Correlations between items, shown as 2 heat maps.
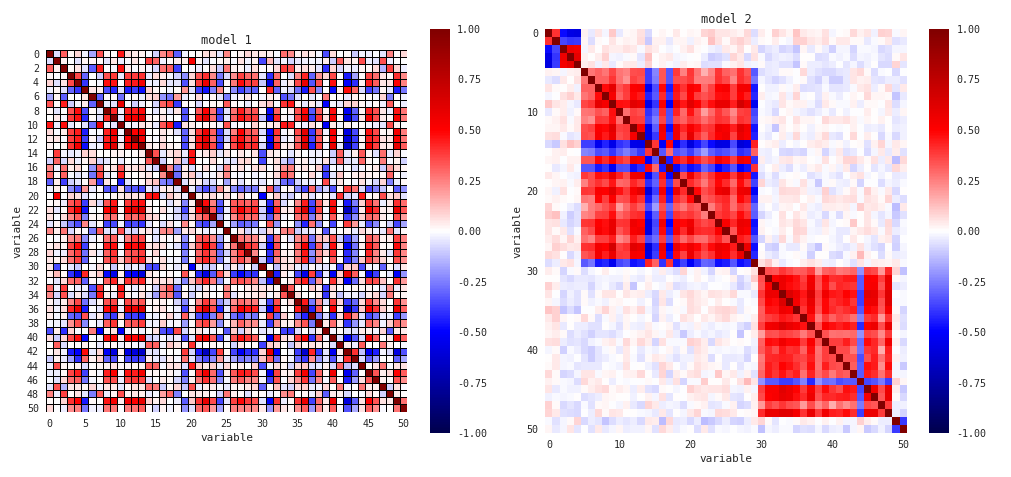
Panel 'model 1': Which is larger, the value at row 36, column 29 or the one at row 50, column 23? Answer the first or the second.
the first
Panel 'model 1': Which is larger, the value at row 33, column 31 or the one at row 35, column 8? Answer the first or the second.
the second
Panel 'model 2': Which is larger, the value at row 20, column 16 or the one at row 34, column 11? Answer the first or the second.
the first
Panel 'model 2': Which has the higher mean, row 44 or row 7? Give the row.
7
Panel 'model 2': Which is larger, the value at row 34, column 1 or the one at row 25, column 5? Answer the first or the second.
the second
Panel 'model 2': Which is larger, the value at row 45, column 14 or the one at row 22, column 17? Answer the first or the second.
the first
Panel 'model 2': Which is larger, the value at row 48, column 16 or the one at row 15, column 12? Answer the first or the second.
the first
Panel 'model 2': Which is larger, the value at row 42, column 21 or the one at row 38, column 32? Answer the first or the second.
the second
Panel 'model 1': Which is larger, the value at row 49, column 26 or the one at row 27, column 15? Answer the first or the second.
the first
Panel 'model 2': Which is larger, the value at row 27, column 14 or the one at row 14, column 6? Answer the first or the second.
the second
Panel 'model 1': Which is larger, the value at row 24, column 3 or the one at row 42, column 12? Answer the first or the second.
the first
